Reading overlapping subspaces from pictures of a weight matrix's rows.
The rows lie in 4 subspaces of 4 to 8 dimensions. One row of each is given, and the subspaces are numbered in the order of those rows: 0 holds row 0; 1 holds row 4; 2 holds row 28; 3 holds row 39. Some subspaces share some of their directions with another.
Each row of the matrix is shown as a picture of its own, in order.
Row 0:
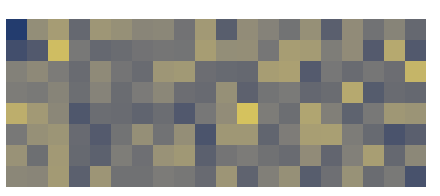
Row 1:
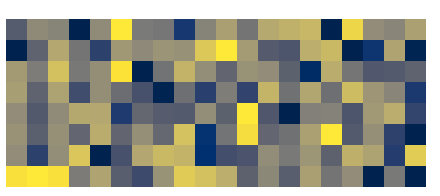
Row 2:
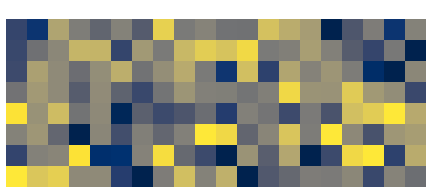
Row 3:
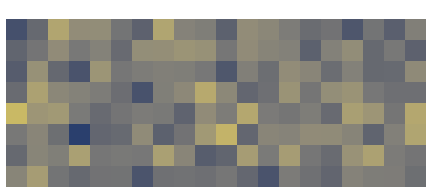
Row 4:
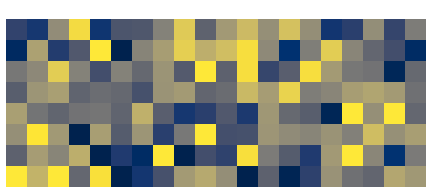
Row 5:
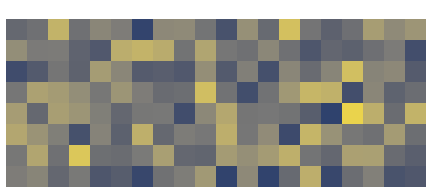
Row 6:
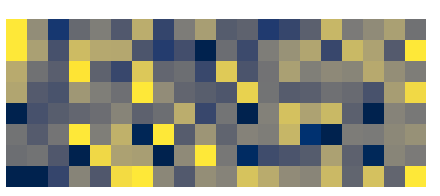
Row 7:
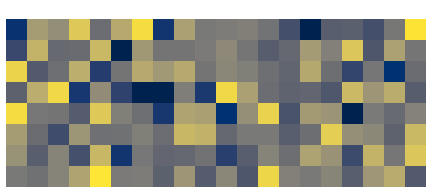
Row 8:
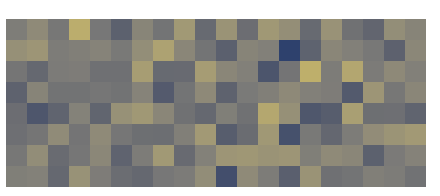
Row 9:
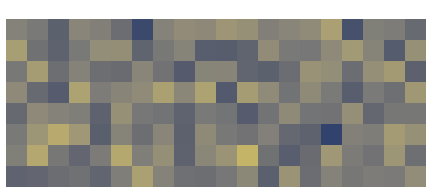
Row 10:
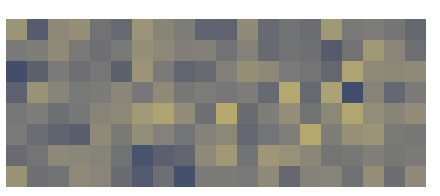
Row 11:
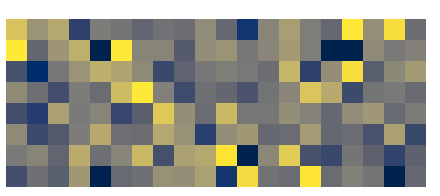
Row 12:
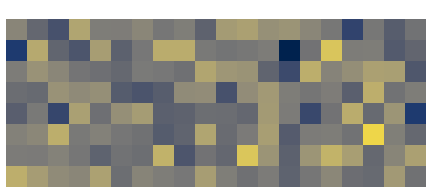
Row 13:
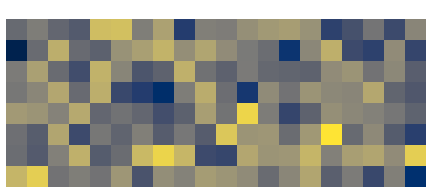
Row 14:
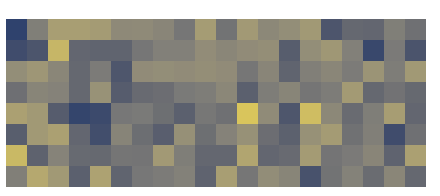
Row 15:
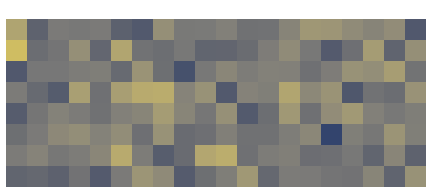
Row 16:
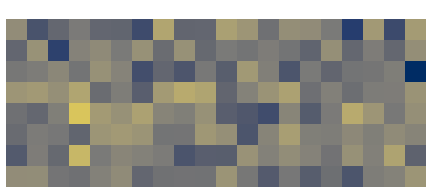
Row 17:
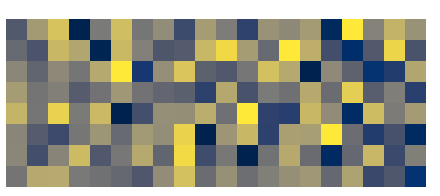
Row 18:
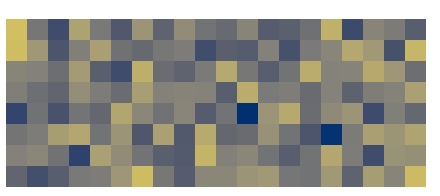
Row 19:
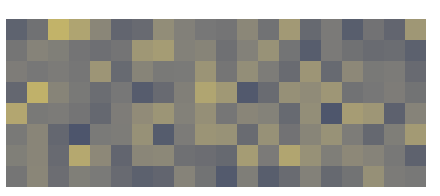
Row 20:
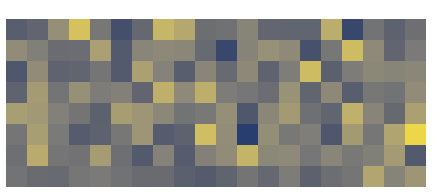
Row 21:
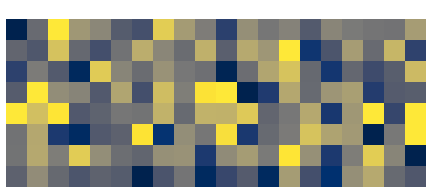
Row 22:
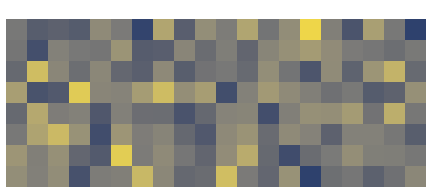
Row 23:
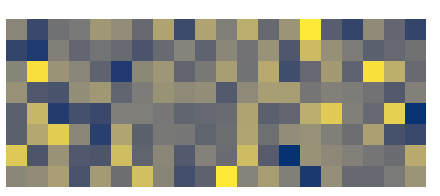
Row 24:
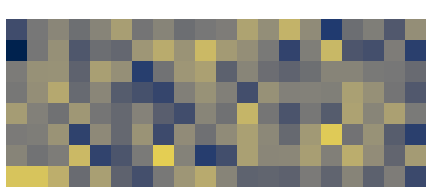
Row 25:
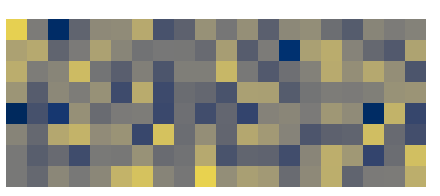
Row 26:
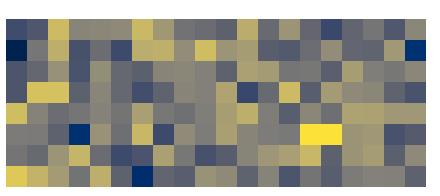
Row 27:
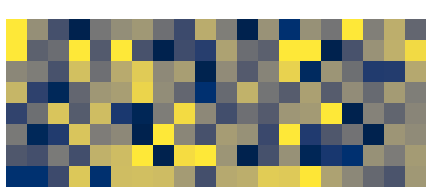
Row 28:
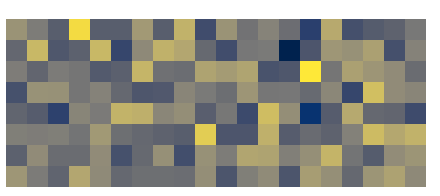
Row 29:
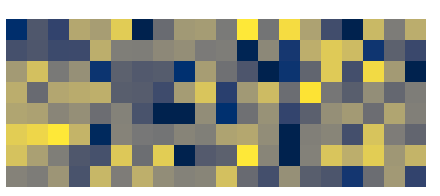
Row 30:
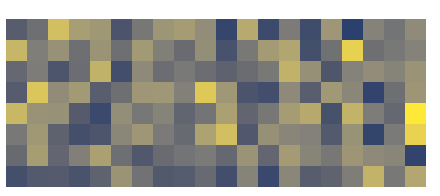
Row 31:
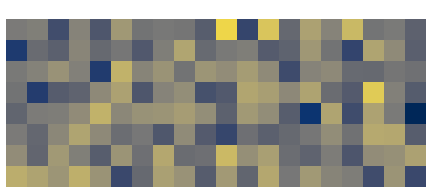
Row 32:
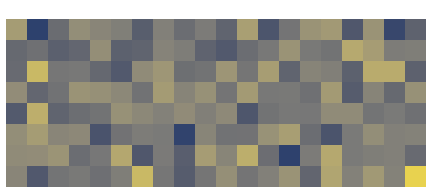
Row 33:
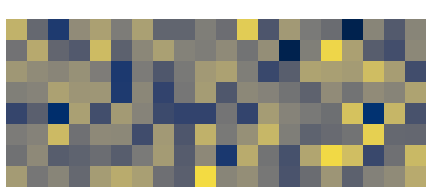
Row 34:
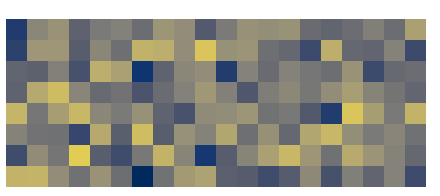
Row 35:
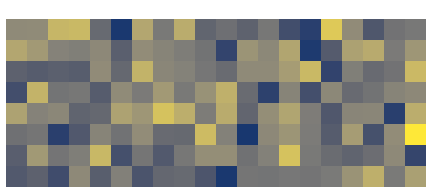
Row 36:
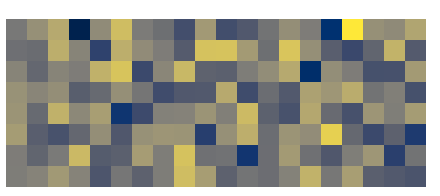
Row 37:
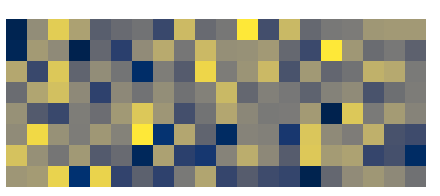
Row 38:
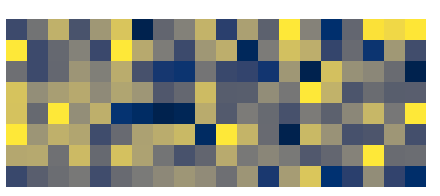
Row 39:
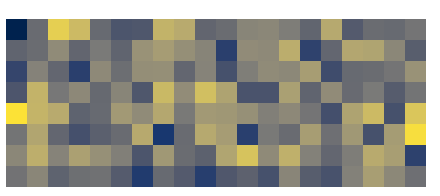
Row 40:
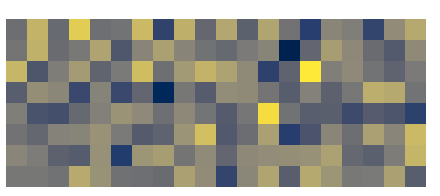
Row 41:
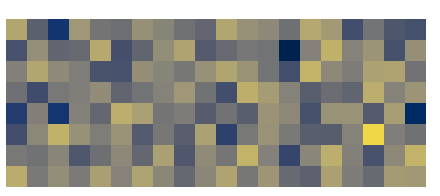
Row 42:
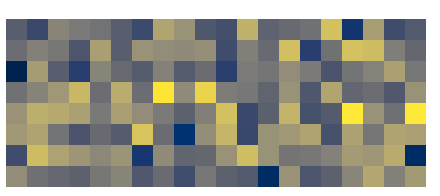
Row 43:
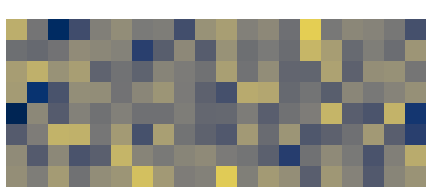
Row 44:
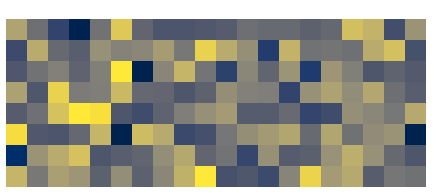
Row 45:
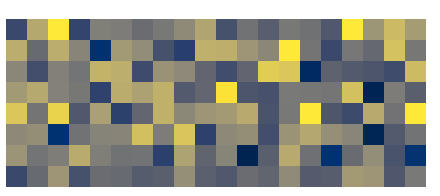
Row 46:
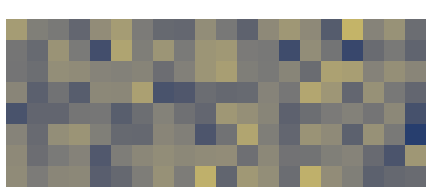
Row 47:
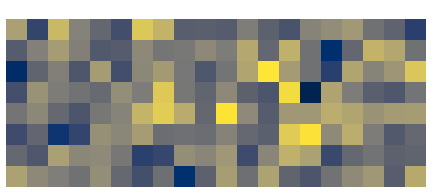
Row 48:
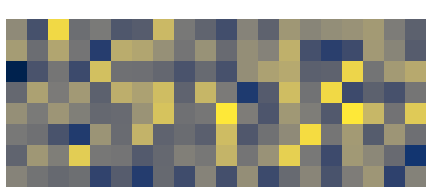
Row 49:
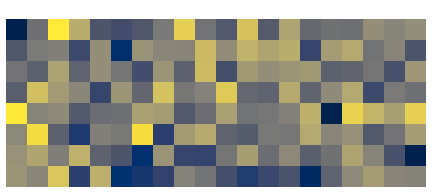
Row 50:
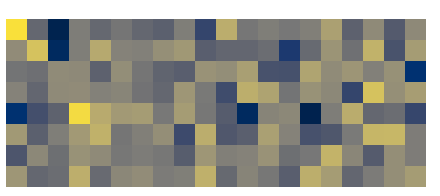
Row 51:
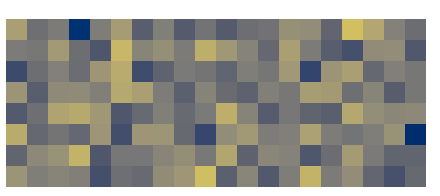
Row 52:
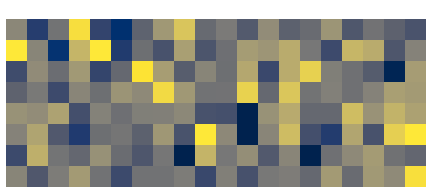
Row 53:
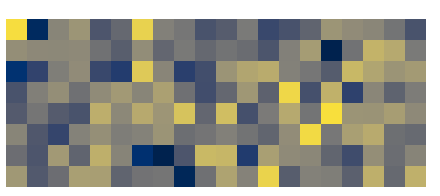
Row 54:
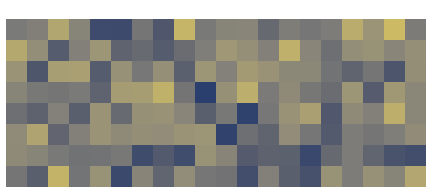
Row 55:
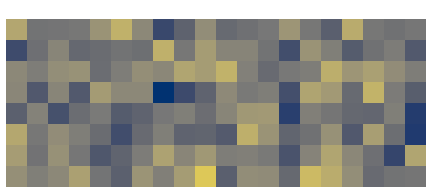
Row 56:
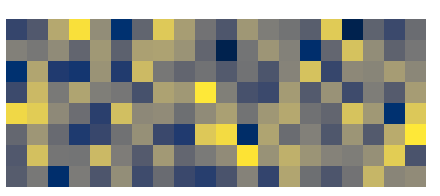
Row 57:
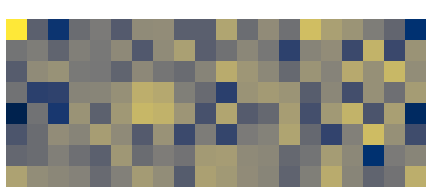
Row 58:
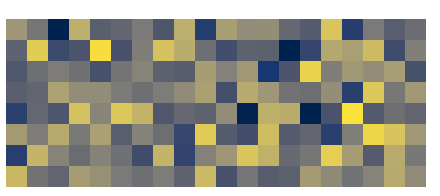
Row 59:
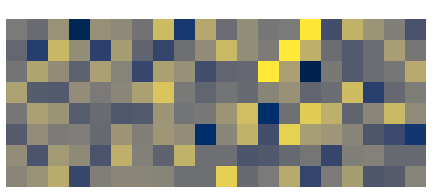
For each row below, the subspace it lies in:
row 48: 2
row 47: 2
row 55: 0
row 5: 2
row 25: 3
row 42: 0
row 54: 1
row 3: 1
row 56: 1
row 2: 1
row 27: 1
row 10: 2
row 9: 2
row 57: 2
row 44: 0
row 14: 0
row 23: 0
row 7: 2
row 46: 0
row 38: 2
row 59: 2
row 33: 3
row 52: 1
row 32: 0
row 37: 1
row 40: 0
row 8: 0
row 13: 1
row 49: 1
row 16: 0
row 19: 0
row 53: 2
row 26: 2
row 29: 2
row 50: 0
